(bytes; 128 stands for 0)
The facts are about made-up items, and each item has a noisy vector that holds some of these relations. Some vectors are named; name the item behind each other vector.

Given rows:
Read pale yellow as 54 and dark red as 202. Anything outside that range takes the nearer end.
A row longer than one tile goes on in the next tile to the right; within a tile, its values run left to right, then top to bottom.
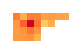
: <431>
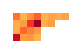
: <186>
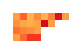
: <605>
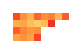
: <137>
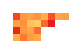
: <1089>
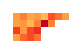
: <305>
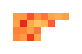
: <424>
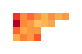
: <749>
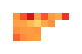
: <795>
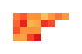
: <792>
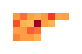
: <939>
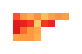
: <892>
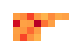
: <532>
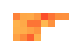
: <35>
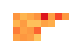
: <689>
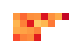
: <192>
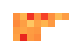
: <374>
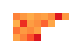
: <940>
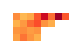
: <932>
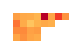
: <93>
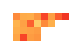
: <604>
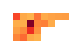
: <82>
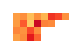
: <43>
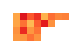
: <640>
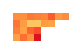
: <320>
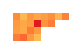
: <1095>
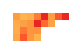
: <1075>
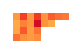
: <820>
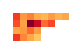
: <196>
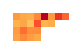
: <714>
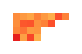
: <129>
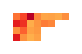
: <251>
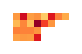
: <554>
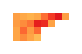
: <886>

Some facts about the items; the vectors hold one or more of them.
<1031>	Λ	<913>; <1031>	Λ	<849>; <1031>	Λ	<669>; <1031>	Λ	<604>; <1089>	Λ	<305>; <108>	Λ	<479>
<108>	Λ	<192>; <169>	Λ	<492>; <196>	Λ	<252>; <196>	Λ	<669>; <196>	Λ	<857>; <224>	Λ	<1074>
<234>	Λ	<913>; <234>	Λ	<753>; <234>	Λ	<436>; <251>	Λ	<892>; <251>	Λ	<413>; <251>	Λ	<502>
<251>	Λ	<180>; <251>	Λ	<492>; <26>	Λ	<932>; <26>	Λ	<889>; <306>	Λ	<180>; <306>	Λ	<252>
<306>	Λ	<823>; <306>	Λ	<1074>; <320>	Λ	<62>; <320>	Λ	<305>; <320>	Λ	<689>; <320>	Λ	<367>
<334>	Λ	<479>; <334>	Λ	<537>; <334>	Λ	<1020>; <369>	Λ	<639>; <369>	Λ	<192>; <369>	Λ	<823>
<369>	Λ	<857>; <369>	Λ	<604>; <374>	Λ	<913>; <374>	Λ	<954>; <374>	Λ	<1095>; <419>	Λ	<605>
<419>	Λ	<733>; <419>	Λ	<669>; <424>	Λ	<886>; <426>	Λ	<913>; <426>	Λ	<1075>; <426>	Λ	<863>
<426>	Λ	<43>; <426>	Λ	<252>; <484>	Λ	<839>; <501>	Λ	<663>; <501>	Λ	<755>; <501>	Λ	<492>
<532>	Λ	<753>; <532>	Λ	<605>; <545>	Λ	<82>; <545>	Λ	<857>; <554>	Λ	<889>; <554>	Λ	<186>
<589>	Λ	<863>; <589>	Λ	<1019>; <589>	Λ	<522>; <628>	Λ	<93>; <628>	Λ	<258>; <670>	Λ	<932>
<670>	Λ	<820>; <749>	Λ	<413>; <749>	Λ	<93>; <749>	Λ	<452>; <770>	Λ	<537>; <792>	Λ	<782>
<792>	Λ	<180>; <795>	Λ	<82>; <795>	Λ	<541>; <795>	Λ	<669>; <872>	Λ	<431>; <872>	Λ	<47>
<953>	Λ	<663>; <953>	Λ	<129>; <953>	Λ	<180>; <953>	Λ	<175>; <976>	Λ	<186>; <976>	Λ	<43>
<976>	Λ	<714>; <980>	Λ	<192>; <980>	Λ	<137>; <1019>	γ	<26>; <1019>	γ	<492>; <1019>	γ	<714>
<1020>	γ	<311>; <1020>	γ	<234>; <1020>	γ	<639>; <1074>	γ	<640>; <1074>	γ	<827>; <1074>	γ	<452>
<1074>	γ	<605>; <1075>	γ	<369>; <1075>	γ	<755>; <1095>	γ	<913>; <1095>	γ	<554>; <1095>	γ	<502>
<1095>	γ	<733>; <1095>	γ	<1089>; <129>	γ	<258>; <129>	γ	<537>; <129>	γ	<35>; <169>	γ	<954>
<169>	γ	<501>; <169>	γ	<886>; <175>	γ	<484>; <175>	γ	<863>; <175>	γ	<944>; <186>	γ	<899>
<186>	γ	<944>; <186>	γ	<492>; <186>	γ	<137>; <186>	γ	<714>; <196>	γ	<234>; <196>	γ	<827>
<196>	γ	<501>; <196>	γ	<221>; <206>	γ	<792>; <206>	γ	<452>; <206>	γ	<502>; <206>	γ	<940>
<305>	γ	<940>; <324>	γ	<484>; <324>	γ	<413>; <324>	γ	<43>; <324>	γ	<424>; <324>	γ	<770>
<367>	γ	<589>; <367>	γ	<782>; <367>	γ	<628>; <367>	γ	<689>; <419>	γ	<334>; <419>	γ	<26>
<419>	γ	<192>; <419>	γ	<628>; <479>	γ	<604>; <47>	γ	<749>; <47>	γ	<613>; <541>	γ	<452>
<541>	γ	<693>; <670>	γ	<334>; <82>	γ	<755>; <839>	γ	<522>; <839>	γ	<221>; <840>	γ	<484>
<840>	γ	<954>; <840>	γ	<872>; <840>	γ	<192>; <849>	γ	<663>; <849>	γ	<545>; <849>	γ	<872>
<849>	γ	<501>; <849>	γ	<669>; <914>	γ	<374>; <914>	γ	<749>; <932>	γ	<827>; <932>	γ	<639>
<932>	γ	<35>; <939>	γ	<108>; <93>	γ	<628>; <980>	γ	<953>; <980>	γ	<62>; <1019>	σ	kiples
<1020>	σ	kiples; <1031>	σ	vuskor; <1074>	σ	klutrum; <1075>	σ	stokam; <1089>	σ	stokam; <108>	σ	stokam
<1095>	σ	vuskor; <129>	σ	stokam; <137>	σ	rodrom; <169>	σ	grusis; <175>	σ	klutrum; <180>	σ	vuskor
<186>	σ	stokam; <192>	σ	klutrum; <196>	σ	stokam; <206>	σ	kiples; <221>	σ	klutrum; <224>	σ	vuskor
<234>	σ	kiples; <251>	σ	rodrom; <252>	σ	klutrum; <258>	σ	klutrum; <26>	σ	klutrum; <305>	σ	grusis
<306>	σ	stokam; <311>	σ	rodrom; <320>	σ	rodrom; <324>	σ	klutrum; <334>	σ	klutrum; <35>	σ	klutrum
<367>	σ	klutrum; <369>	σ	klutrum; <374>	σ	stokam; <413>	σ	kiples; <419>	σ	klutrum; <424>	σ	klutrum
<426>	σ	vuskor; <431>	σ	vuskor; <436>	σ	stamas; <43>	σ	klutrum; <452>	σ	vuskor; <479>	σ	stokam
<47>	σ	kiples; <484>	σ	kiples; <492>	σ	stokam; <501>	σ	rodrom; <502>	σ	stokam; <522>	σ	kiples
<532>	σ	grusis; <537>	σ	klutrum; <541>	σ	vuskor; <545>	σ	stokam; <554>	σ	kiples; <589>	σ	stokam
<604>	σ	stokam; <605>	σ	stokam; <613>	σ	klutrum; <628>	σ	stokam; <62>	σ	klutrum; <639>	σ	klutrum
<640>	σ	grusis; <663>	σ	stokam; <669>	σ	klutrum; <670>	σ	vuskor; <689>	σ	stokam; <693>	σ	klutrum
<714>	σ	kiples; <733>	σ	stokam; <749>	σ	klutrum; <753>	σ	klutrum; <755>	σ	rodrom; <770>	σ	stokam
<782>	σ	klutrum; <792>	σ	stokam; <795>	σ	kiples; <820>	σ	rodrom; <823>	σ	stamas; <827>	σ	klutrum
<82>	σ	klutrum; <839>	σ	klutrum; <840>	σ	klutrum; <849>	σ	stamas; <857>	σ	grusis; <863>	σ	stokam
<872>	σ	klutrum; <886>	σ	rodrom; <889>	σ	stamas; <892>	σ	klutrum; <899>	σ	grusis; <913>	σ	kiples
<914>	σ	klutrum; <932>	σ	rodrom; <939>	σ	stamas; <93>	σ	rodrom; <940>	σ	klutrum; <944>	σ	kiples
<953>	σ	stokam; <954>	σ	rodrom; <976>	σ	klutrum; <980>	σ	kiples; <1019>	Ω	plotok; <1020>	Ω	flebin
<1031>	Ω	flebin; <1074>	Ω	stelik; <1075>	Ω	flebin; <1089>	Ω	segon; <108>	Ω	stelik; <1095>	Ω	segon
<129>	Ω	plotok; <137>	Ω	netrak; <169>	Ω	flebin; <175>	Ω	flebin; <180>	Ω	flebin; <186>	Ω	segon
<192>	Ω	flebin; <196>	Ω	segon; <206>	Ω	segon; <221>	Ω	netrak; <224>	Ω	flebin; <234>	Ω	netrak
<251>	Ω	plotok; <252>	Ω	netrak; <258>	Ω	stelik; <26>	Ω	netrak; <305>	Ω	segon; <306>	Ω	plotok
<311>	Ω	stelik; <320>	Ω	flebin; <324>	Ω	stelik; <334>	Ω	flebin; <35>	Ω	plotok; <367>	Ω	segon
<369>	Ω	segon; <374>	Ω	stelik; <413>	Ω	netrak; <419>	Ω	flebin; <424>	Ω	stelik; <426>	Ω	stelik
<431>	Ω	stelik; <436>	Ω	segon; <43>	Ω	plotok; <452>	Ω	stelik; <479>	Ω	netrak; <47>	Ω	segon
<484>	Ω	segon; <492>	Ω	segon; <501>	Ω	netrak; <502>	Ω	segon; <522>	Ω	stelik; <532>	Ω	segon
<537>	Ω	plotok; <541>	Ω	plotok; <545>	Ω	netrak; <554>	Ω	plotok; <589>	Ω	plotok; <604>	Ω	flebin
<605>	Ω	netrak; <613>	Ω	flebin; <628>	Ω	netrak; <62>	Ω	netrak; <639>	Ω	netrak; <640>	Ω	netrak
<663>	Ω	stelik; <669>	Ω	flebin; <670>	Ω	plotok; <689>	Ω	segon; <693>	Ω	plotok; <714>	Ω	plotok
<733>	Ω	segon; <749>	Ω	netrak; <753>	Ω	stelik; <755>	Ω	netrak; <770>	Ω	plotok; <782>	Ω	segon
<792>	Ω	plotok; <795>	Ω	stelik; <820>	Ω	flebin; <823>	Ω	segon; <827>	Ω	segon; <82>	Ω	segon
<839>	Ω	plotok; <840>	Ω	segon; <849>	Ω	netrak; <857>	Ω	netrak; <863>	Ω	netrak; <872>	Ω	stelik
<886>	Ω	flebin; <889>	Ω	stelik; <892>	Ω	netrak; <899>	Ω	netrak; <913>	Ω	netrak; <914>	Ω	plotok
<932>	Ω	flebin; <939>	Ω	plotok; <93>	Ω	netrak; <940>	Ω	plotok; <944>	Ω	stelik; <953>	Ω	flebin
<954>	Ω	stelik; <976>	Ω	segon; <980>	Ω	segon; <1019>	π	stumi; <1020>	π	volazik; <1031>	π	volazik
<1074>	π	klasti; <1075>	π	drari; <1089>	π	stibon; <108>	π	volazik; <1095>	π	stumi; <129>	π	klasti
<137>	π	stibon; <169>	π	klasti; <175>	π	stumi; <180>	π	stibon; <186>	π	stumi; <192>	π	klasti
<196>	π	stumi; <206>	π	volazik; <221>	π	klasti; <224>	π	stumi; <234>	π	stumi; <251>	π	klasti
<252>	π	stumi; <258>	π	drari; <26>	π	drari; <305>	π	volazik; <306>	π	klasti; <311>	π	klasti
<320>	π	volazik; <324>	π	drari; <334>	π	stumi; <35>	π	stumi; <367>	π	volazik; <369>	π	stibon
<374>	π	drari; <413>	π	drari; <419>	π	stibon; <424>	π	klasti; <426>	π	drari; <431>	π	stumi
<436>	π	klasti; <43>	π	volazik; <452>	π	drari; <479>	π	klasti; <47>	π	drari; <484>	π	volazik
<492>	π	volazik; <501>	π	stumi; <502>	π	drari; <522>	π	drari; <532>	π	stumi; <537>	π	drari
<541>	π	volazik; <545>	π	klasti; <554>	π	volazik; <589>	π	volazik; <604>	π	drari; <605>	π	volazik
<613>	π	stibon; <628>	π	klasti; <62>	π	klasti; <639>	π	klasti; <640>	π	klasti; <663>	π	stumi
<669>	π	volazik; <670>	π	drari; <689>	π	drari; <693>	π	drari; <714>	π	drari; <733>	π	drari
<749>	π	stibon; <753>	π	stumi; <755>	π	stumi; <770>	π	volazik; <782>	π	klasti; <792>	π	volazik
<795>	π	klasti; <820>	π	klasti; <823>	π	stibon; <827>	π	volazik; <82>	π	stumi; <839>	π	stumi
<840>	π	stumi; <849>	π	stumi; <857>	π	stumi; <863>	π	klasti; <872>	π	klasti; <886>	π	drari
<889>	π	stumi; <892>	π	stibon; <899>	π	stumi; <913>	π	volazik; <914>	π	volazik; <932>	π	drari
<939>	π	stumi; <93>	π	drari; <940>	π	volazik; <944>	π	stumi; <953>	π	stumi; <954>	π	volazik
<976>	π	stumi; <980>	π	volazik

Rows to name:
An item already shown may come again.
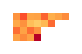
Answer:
<108>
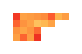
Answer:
<613>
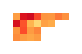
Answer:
<628>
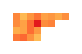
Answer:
<1095>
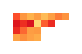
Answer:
<892>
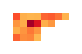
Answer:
<839>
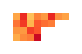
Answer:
<770>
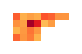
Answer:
<839>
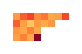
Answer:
<1031>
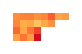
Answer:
<320>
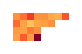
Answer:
<1031>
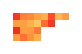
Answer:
<1089>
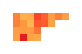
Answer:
<47>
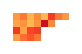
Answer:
<305>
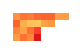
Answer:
<320>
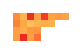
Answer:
<374>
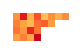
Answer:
<980>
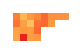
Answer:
<47>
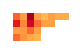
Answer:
<953>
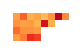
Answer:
<605>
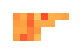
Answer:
<753>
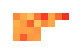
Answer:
<604>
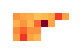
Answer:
<733>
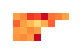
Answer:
<589>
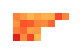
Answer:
<129>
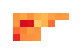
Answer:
<782>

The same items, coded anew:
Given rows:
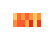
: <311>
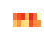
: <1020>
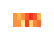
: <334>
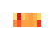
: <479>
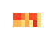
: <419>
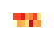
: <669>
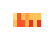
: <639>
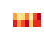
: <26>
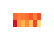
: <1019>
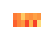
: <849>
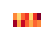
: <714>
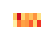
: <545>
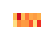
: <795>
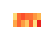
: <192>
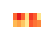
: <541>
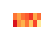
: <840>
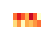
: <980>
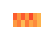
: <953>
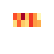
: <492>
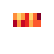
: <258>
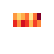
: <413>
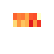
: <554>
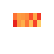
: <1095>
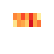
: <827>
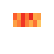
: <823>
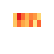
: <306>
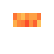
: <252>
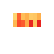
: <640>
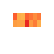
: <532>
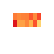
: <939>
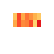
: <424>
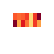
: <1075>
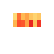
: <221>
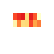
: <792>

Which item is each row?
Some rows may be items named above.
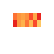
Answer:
<1095>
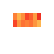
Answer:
<35>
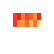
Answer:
<82>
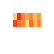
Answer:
<129>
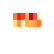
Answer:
<980>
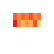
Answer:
<175>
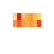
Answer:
<479>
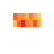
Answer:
<892>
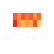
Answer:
<175>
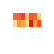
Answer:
<940>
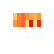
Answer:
<820>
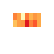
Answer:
<234>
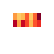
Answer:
<452>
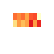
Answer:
<554>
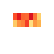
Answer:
<369>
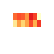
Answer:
<770>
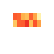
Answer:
<749>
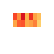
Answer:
<180>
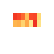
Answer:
<419>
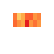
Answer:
<976>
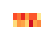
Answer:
<43>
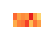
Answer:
<1089>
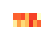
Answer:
<589>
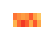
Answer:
<137>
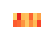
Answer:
<1074>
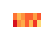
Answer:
<186>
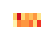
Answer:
<545>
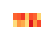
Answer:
<940>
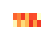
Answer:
<320>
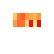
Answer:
<820>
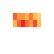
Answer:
<892>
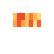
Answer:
<251>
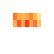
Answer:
<501>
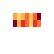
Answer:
<932>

